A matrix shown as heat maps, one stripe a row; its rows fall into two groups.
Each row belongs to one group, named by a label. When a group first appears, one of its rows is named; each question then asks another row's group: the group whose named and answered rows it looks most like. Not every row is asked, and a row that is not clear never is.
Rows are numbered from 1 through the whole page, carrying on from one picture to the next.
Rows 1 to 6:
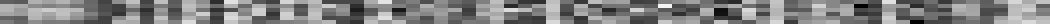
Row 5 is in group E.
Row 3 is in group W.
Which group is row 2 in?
W
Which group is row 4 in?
W
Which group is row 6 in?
E
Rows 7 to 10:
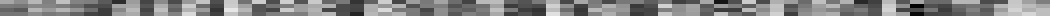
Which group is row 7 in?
W
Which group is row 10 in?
E
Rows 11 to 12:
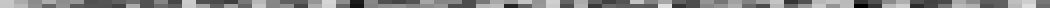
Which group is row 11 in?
W
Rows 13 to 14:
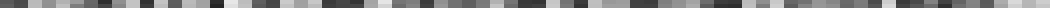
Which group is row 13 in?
E
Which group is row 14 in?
E
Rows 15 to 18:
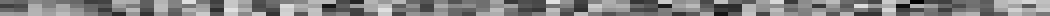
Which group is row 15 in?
E
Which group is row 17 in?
E
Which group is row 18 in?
W
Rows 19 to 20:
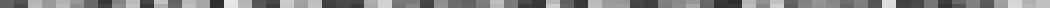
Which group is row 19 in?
E
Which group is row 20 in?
E
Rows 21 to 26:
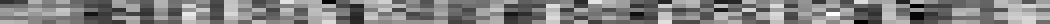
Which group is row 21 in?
E
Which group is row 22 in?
E
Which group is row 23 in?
W
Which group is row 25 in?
E
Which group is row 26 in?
W
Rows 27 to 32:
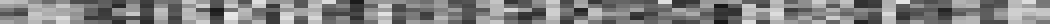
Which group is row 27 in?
W
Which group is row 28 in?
W
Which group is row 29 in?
E
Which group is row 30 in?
E
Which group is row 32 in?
W
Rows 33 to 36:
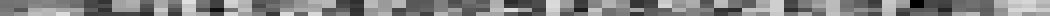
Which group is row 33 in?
E
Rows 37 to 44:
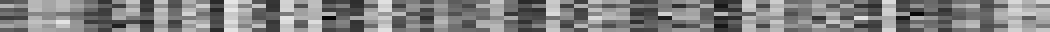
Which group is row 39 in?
E
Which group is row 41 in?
E
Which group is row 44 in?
E
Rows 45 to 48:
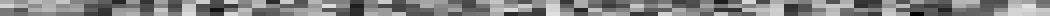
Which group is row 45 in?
W
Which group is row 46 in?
W
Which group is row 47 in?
E
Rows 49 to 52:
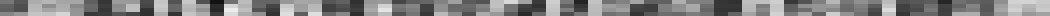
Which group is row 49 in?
E
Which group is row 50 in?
E
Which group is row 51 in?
E
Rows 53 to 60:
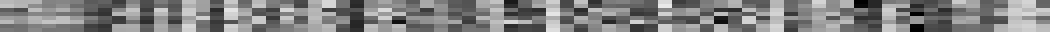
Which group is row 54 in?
W
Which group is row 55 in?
E
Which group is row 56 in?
E
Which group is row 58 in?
W
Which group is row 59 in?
E
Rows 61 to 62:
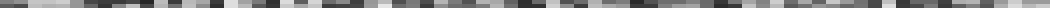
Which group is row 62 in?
E
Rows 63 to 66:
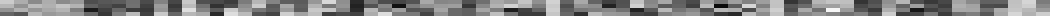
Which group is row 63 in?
W
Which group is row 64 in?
W
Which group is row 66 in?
E
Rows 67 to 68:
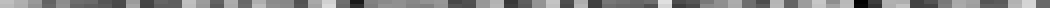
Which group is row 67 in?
W
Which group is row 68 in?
W
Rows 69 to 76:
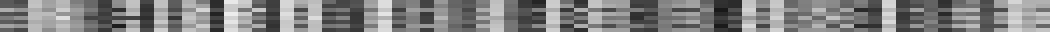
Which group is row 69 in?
E
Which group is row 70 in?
E
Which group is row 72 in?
E
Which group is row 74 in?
E
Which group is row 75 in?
W
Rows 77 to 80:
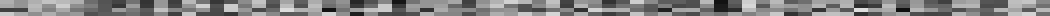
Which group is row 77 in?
W
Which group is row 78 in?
W
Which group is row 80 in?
W
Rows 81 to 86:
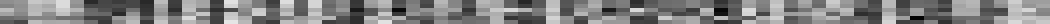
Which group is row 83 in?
W
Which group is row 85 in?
E
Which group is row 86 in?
E
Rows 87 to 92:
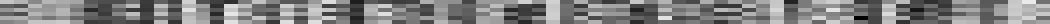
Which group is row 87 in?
W
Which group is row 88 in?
E
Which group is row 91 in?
W
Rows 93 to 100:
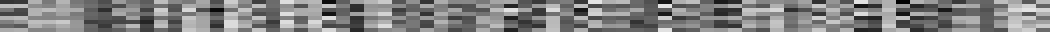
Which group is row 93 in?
E
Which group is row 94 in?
W
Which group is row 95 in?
E
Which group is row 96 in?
E
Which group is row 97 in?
W
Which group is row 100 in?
W
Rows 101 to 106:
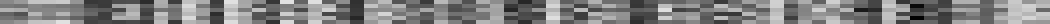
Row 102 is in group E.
